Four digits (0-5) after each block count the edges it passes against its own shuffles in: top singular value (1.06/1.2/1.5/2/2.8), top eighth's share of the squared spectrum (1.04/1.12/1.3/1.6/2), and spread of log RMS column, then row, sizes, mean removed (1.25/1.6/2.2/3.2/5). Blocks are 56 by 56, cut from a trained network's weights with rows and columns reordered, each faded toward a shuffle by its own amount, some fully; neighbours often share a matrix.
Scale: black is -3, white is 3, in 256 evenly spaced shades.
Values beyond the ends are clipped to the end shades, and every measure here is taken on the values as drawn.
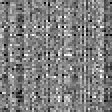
4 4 2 3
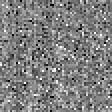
1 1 0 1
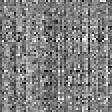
4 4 1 3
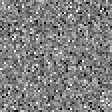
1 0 0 0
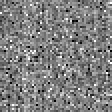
2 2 0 1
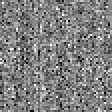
2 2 0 1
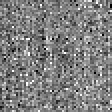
3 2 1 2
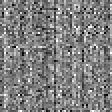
3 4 1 3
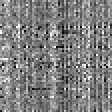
4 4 2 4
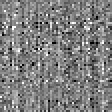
3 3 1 3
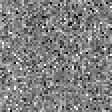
0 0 0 0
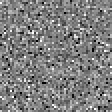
0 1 0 0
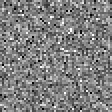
1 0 0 0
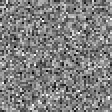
2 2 0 0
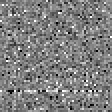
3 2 1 1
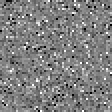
0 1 0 0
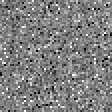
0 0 0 0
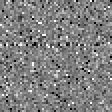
3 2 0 1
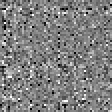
3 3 2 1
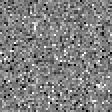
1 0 0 0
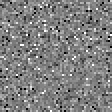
0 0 0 0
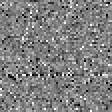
2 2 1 1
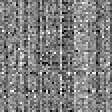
4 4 2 3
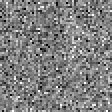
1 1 0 0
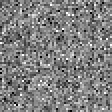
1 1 0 0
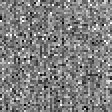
2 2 0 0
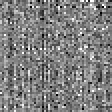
3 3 1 2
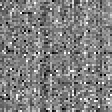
3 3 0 2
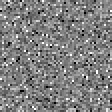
1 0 0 0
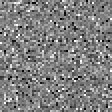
2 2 0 2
